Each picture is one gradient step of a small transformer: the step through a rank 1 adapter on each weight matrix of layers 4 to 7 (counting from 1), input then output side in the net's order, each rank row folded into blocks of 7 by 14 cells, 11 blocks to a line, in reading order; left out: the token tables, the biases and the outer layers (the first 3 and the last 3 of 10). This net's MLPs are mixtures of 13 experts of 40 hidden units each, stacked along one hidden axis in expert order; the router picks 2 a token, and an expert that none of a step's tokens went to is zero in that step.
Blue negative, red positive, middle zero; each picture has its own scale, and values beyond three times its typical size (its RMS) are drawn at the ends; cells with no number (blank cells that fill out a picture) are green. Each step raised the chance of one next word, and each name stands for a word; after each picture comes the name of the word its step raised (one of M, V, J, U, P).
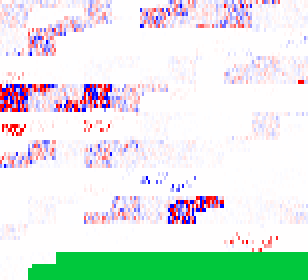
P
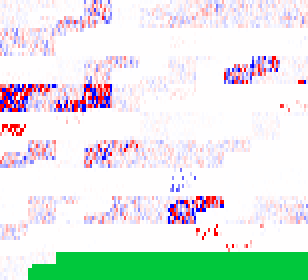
P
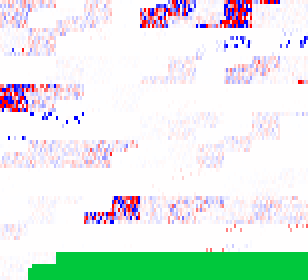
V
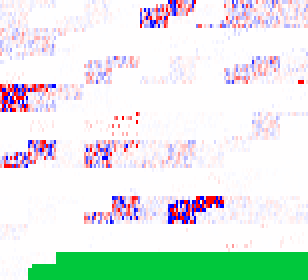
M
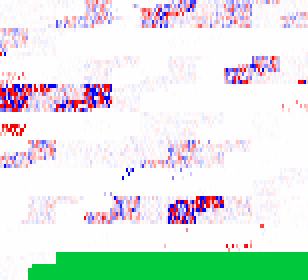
P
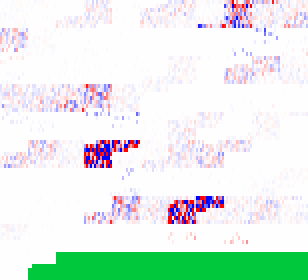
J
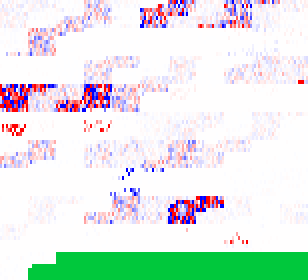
P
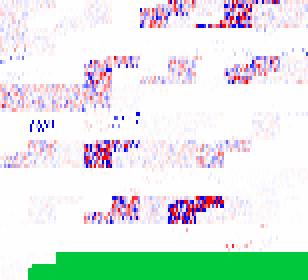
V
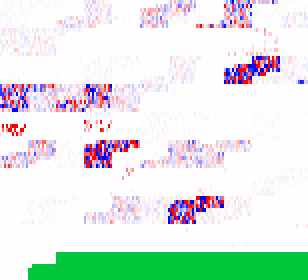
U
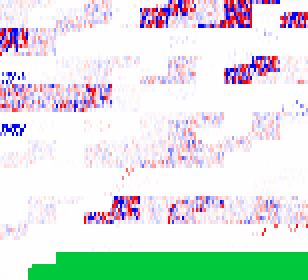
V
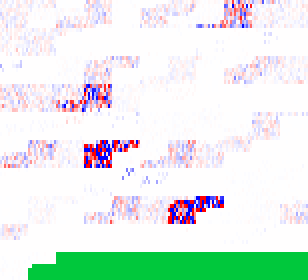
J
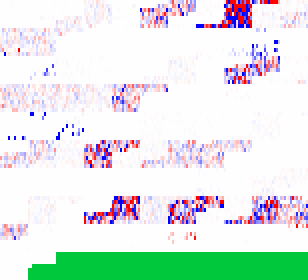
V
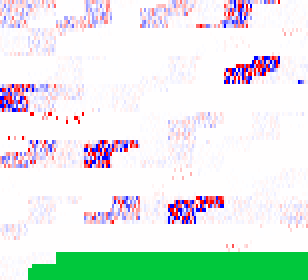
U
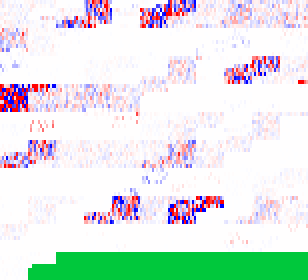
M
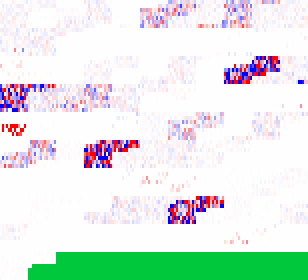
U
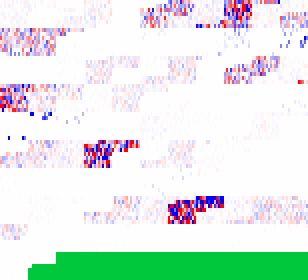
J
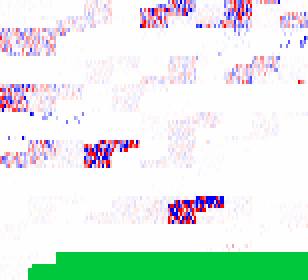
J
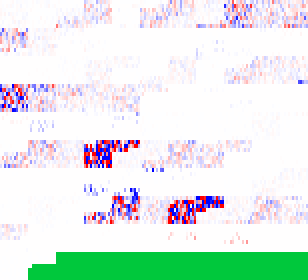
J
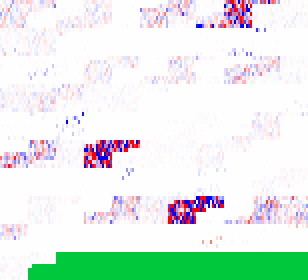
J
